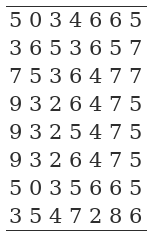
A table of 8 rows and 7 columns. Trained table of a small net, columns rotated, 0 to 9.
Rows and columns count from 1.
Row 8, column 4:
7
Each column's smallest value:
3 0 2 3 2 5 5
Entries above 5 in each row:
2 3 4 3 2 3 2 3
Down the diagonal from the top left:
5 6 3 6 4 7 5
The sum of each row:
29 35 39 36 35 36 30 35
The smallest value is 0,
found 2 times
